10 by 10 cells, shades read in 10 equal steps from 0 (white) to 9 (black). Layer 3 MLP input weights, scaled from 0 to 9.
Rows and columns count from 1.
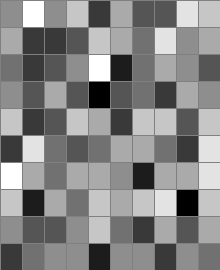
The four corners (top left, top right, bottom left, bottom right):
4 2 7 5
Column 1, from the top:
4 3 5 4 2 7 0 2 4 7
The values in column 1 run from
0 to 7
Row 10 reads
7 5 4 4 8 4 4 7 4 5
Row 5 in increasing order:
2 2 2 2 2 3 6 6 7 7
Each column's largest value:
7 8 7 6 9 8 8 7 9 6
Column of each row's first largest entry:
5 2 6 5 2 1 7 9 7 5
